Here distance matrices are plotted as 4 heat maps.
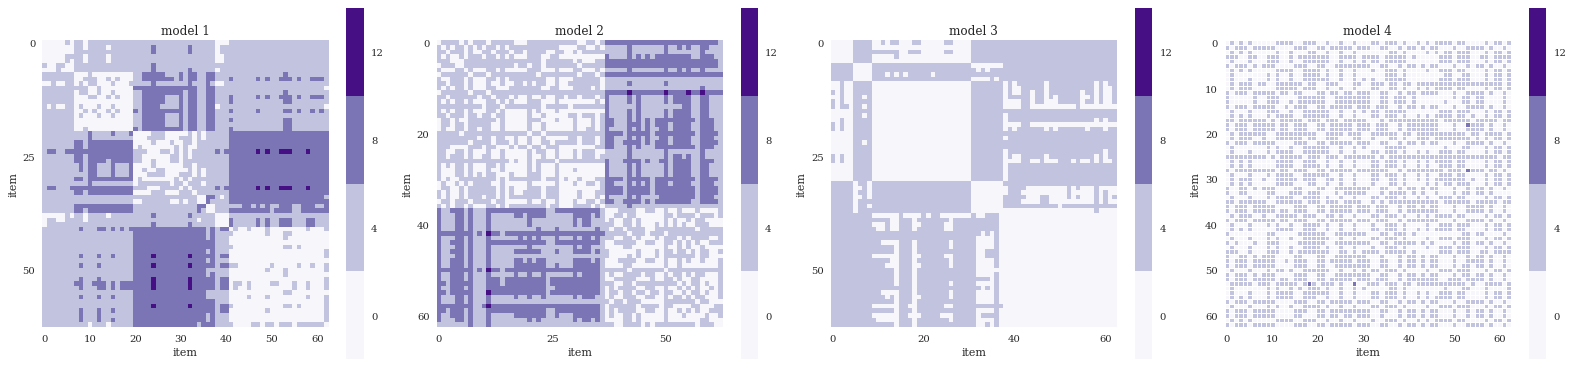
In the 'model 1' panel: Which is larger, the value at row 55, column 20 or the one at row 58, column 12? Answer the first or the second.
the first
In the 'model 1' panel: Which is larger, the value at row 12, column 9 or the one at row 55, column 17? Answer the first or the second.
the second
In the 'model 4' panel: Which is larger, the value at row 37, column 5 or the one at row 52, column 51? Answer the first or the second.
the second
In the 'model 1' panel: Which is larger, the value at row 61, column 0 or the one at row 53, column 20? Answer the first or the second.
the second
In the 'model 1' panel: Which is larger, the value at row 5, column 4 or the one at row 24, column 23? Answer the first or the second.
the first
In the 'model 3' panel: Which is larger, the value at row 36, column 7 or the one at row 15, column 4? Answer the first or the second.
the first
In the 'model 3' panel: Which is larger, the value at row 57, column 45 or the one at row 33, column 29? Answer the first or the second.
the second
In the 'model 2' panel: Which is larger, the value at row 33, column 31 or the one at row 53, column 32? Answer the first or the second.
the second
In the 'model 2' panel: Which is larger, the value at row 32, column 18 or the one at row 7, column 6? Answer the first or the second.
the second
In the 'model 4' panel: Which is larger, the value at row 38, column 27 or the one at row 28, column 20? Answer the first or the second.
the second
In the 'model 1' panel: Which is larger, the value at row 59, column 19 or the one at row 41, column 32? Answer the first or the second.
the second
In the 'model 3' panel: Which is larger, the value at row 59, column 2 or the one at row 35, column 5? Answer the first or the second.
the first
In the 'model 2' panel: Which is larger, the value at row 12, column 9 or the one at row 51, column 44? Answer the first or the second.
the second
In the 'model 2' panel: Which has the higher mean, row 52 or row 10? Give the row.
52
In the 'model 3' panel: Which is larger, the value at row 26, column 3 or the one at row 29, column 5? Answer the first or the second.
the second
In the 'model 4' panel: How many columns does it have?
63
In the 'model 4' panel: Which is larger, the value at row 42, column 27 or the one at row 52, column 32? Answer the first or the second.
the first
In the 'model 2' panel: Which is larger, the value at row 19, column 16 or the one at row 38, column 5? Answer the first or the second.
the second
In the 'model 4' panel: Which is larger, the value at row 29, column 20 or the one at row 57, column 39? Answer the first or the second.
the first
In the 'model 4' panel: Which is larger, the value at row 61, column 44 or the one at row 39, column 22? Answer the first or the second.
the first
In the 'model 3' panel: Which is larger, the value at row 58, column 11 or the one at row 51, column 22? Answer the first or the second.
the second
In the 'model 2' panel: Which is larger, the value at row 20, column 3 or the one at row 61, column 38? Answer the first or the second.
the first
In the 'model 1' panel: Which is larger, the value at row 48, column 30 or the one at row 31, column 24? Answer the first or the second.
the first
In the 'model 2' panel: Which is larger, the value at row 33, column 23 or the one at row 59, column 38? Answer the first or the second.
the second
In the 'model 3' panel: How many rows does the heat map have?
63
